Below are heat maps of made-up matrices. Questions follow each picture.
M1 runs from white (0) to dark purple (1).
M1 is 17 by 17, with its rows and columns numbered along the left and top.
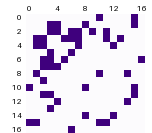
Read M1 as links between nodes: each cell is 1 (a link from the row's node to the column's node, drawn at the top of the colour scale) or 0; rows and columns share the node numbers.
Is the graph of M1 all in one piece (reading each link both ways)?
yes
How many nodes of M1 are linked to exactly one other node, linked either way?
3
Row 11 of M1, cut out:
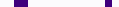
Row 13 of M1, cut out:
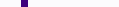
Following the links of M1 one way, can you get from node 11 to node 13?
yes
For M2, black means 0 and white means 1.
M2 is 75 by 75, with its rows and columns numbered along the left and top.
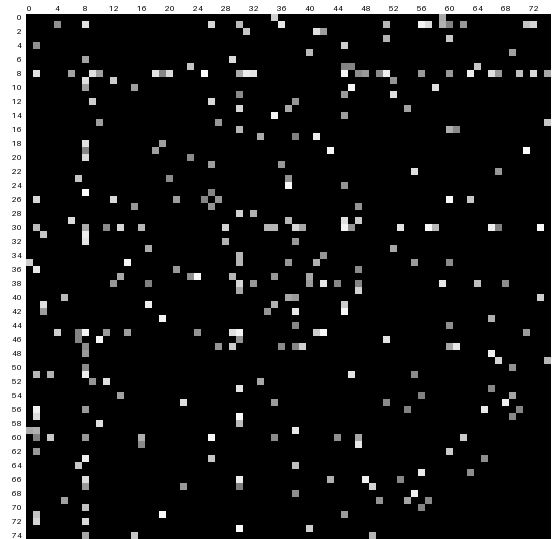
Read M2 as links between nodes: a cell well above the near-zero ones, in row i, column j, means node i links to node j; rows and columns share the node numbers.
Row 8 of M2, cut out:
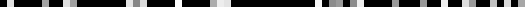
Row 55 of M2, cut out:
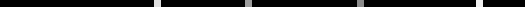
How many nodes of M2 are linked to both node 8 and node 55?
1
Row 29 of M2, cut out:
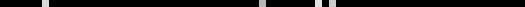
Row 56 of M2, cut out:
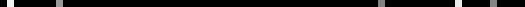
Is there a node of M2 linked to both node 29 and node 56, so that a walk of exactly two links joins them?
no
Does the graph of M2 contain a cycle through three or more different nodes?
yes
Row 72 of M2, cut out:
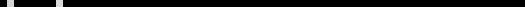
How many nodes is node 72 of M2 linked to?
2
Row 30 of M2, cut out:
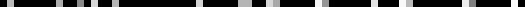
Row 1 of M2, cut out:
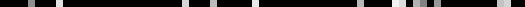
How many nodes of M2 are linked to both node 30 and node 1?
2
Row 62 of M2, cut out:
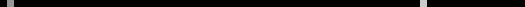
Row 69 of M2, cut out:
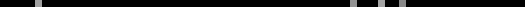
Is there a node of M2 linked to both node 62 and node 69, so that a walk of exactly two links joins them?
no
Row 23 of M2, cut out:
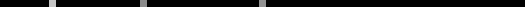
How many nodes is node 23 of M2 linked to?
3
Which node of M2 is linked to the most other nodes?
node 8
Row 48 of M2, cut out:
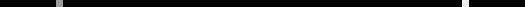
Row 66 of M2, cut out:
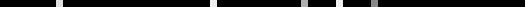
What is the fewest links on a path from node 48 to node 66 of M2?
1
